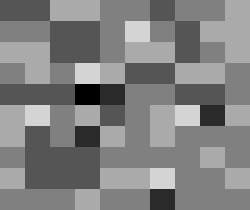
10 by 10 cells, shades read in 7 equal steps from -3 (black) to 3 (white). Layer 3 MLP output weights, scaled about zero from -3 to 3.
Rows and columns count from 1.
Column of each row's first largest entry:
3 6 1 4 6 2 1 9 7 4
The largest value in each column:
1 2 1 2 1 2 2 2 1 1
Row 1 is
-1 -1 1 1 0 0 -1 0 0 1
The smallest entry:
-3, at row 5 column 4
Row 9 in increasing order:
-1 -1 -1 0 0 1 1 1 1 2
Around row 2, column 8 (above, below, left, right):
0 -1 0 1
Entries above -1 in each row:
7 7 7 8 3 8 8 7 7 9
